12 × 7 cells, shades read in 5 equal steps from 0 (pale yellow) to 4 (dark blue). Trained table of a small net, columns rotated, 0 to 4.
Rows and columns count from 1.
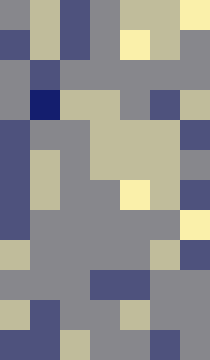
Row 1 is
2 1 3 2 1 1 0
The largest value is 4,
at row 4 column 2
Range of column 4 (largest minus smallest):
2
